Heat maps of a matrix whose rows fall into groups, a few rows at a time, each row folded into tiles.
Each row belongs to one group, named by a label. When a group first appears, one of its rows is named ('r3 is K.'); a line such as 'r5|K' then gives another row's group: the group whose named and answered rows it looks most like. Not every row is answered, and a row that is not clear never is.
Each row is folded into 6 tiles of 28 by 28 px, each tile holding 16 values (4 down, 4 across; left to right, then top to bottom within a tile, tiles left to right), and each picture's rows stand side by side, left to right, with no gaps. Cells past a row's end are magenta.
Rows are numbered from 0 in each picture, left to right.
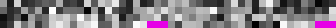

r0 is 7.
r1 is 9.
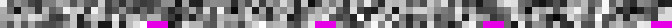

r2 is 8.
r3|9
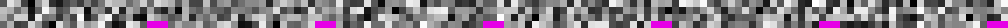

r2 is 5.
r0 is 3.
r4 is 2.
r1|7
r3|3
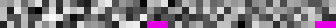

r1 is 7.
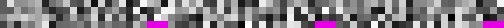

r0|2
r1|8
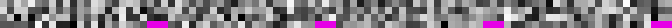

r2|7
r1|3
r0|8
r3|5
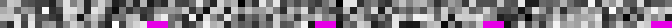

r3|7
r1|8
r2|7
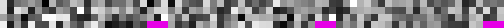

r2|2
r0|5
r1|3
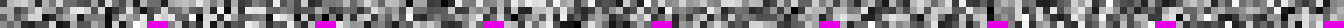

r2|2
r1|8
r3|2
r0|9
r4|2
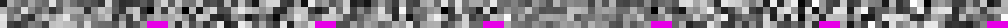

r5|5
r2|3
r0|5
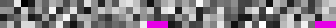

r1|8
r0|7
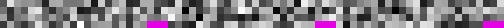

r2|5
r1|3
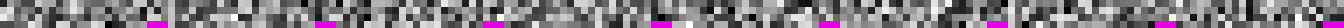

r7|8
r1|5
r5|9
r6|5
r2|3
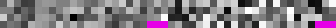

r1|8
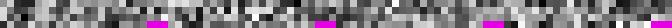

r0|3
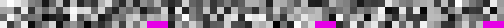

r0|9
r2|3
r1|7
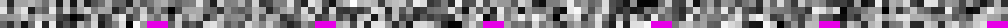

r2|2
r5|7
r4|7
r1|2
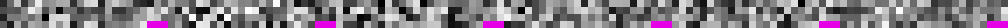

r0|7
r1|8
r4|3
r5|2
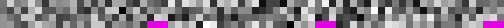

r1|2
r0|2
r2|7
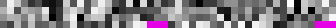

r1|3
